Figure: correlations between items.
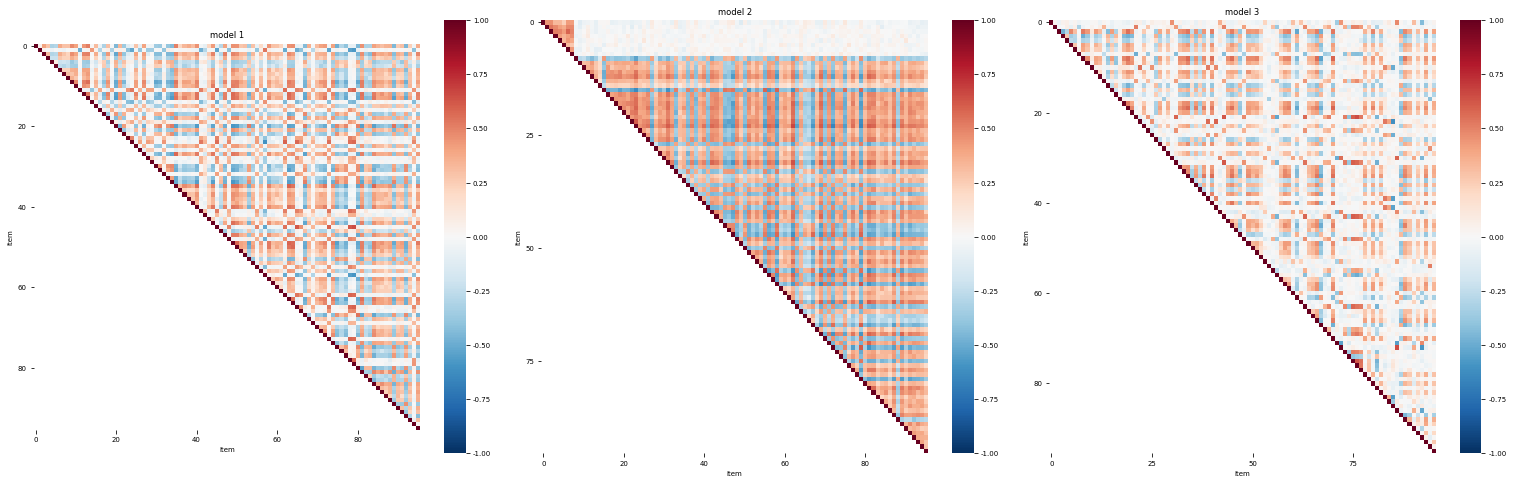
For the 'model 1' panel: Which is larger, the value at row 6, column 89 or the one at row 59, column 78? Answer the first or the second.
the second
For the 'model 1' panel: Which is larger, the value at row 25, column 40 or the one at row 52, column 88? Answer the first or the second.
the first
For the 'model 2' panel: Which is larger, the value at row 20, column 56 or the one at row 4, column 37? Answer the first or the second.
the first
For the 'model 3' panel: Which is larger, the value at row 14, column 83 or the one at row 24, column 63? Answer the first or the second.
the second
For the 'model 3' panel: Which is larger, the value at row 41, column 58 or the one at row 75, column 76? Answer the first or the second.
the second
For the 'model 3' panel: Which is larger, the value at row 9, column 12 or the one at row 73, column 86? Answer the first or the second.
the first
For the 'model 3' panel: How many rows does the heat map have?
96
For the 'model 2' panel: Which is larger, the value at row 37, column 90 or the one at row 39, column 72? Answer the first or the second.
the first
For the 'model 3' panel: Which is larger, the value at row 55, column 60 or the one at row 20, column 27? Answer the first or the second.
the second
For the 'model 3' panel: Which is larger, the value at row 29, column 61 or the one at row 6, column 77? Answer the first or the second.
the second
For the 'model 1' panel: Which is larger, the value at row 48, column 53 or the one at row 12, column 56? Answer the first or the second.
the second
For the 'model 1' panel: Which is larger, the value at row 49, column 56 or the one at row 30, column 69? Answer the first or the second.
the first
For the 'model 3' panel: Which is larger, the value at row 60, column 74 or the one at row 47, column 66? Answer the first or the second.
the first
